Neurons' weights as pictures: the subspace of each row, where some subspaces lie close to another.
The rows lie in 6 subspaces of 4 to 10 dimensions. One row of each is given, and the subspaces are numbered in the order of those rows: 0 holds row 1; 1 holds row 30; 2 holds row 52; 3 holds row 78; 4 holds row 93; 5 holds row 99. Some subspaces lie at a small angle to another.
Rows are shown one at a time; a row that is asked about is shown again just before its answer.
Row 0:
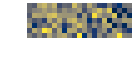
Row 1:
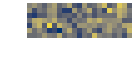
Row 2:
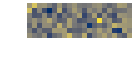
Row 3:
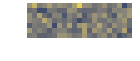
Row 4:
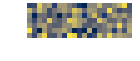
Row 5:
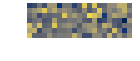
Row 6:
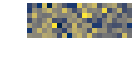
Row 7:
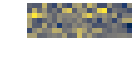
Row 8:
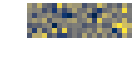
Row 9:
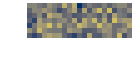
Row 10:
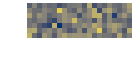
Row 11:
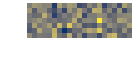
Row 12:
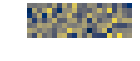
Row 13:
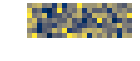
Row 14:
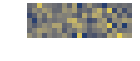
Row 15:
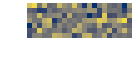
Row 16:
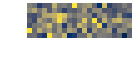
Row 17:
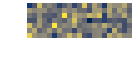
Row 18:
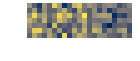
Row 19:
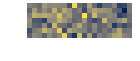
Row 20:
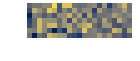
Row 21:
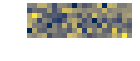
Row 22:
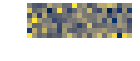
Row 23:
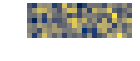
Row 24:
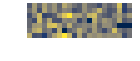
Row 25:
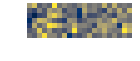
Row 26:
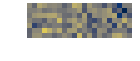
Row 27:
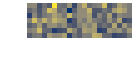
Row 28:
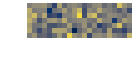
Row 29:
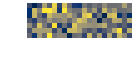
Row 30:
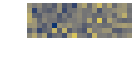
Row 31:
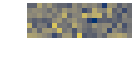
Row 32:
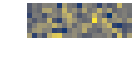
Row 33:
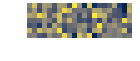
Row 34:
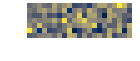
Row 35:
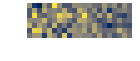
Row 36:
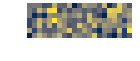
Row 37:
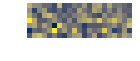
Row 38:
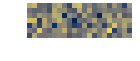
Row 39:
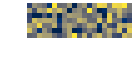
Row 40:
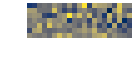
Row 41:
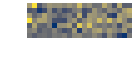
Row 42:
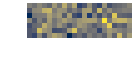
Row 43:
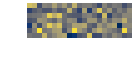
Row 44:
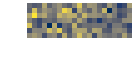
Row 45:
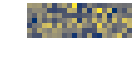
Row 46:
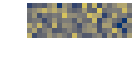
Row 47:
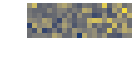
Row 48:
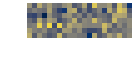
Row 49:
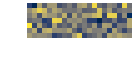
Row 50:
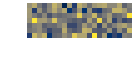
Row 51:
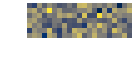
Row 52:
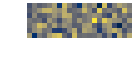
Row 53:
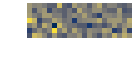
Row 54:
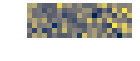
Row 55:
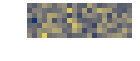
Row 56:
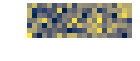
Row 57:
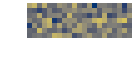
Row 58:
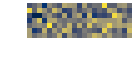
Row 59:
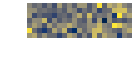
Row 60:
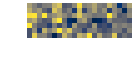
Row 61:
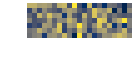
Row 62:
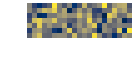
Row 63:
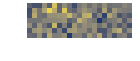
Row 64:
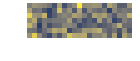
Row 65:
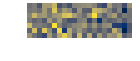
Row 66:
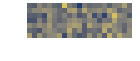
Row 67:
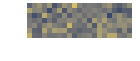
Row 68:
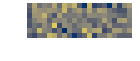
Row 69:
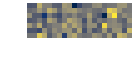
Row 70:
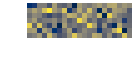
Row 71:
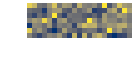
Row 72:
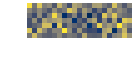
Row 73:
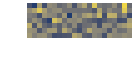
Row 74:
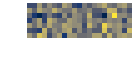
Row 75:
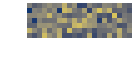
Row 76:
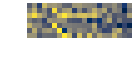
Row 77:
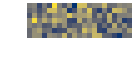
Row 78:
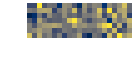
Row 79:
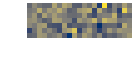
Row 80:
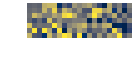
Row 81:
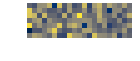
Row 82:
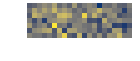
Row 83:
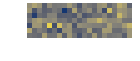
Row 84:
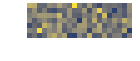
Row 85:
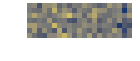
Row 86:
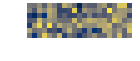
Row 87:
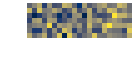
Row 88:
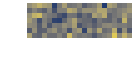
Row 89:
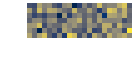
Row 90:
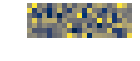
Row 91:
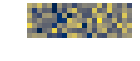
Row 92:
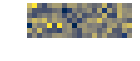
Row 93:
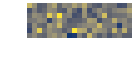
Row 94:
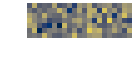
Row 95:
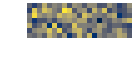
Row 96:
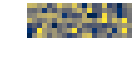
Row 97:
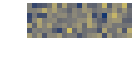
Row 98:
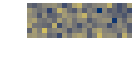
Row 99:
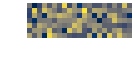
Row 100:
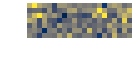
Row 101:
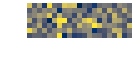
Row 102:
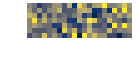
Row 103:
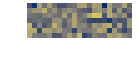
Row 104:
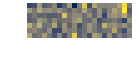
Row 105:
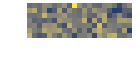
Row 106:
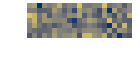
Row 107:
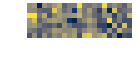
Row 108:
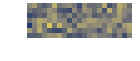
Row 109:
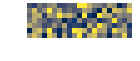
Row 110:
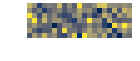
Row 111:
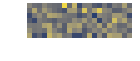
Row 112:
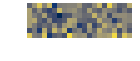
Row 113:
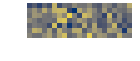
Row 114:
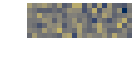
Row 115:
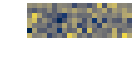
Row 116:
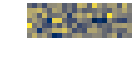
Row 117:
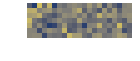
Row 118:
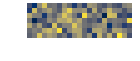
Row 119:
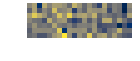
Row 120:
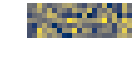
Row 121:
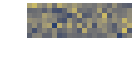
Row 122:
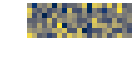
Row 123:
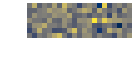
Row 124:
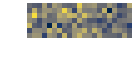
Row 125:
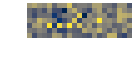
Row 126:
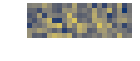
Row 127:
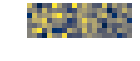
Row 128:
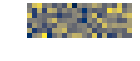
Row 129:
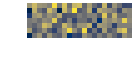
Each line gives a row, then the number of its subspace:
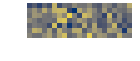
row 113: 1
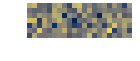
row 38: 1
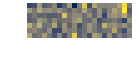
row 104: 3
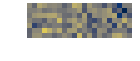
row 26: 2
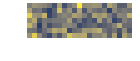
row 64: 0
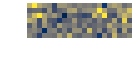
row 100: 5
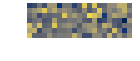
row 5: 2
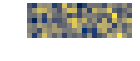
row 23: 0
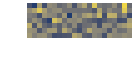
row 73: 2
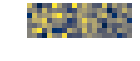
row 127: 5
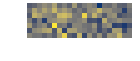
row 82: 3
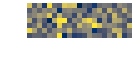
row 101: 4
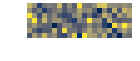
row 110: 3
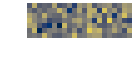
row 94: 1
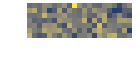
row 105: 5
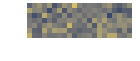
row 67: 5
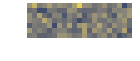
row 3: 1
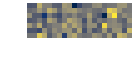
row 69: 5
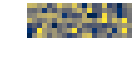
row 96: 2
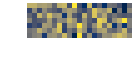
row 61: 3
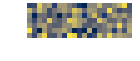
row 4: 4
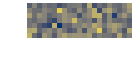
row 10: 1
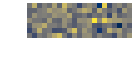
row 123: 2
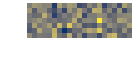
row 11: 1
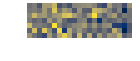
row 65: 2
